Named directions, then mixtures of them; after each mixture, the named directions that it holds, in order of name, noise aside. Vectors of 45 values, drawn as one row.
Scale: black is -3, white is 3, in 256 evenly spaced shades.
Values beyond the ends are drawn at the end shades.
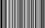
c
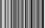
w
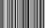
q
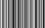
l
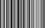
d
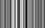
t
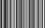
l, q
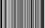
c, w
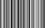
d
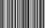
q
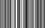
t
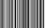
q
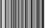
w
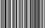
d, q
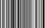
d, l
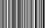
c, l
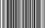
c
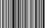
l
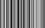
d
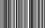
q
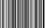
l, q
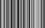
d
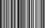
c, d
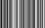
l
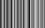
d, l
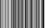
l, w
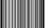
c, q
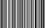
c, l
